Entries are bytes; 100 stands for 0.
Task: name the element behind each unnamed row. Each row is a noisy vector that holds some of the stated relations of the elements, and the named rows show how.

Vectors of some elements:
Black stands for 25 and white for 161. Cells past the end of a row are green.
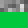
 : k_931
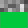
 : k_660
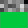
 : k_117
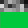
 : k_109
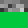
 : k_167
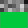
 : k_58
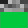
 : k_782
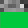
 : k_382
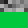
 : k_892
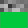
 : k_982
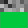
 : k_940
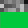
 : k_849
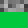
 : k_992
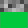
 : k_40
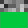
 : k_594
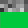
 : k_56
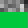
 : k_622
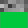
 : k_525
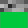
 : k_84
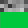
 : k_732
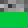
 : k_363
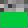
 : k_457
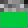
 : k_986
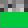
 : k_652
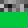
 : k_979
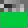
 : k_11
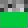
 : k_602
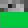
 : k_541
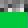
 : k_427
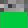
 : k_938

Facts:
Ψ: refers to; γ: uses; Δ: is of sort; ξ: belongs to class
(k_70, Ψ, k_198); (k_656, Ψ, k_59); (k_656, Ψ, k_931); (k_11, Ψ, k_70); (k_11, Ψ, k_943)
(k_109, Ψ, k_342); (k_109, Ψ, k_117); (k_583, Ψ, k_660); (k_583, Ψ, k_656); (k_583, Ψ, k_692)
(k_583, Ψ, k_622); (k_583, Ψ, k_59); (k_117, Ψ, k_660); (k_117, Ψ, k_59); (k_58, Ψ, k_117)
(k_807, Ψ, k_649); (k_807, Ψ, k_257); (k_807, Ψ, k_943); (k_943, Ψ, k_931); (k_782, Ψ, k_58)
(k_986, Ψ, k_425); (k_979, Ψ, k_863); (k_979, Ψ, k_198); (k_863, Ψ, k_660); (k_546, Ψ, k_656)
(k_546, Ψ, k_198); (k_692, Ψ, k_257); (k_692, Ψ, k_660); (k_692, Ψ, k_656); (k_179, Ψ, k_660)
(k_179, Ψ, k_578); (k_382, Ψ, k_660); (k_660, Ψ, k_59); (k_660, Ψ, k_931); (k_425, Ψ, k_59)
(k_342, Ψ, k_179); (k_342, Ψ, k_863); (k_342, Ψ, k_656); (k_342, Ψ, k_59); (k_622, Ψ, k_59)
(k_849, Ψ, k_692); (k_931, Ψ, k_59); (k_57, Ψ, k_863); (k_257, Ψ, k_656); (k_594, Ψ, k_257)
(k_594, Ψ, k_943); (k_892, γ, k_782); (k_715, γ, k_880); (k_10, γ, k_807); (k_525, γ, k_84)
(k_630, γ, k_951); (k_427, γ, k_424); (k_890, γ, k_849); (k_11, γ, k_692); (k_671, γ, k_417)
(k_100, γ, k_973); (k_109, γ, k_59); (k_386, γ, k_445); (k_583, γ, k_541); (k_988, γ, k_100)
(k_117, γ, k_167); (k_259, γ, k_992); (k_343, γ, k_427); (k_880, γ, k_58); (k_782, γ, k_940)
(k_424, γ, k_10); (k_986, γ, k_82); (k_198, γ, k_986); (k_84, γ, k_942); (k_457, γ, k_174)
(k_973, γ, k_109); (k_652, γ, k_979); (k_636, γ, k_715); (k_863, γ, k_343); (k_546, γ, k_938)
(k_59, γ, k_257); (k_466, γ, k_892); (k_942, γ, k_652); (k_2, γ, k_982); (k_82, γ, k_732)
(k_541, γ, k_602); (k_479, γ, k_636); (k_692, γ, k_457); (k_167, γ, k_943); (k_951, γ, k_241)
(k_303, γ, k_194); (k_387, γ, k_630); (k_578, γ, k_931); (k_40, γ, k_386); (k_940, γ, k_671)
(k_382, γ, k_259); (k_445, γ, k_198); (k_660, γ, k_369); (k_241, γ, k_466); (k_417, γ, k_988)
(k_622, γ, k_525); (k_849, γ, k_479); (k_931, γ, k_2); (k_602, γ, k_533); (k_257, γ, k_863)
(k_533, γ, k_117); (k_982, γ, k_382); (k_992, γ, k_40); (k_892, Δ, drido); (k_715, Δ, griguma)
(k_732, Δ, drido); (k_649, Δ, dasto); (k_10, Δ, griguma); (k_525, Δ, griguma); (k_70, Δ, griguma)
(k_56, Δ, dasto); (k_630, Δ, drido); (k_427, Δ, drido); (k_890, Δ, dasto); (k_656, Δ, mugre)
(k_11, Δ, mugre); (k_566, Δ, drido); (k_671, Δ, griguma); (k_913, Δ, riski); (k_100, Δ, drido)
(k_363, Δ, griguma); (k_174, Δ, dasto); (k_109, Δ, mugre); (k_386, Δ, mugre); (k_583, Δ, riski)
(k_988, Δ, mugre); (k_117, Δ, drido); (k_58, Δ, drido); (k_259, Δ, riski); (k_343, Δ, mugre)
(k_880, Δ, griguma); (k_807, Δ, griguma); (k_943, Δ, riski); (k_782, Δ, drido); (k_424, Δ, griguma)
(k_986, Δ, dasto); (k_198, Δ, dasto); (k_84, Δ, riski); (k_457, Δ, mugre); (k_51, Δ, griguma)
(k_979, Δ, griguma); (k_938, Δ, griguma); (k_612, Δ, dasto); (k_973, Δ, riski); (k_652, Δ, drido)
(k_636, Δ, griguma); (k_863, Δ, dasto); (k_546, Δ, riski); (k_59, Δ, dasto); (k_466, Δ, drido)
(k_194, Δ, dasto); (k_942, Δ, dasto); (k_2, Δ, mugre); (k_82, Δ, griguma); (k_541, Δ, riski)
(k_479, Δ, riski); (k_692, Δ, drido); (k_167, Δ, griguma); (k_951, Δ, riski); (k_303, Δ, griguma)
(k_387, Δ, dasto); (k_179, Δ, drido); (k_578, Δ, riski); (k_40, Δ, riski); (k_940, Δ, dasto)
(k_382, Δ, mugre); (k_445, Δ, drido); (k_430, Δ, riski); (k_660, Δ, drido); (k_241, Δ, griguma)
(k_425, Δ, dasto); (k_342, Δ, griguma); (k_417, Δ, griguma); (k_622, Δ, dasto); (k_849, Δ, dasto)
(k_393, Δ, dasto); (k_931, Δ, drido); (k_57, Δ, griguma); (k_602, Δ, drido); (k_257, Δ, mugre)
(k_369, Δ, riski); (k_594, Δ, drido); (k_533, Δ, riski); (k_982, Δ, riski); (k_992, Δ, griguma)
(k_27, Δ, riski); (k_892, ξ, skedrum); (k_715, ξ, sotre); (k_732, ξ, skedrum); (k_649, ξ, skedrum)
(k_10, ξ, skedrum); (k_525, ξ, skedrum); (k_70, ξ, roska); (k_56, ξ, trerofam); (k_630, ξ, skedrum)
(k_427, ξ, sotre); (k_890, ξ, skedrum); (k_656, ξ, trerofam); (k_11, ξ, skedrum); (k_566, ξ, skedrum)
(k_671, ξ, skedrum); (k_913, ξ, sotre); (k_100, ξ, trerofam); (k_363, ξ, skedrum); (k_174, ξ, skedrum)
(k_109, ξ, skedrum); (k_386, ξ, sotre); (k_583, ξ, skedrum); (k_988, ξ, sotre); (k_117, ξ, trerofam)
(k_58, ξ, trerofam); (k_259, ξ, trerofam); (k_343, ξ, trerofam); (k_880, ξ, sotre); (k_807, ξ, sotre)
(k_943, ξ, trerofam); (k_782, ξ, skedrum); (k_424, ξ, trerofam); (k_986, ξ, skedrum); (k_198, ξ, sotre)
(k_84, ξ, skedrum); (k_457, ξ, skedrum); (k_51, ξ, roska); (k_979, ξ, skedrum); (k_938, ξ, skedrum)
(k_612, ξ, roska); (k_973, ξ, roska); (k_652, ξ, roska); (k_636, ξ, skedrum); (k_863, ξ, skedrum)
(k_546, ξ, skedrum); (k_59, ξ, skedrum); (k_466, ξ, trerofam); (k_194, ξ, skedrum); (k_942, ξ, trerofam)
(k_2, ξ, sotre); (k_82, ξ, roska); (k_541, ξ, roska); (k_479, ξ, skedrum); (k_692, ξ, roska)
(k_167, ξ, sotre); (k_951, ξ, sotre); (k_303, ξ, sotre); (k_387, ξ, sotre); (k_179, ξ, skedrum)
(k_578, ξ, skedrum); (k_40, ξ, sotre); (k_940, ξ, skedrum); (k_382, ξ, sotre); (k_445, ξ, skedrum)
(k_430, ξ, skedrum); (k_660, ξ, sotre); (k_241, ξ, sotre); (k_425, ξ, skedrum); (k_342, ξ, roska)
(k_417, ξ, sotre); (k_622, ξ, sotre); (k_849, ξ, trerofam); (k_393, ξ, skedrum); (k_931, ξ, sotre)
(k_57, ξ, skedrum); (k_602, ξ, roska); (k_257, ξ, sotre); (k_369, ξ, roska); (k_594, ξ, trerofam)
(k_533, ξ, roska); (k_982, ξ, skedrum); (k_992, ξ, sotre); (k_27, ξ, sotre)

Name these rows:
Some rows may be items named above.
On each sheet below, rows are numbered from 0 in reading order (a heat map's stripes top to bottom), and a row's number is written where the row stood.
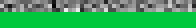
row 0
k_546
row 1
k_342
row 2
k_427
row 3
k_417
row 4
k_10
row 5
k_457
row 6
k_863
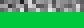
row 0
k_417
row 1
k_59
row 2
k_931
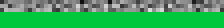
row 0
k_445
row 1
k_2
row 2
k_58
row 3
k_58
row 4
k_578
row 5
k_343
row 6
k_425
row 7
k_466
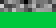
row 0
k_583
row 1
k_992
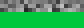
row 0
k_241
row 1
k_303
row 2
k_259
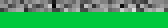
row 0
k_951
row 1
k_342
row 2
k_424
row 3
k_636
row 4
k_973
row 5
k_630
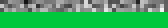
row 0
k_986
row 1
k_982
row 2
k_943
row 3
k_59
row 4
k_179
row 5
k_257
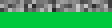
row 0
k_424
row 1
k_807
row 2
k_656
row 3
k_57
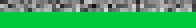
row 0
k_671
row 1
k_386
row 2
k_594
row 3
k_70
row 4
k_692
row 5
k_649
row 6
k_612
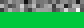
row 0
k_58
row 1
k_992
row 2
k_988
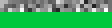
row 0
k_257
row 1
k_387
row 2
k_198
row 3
k_100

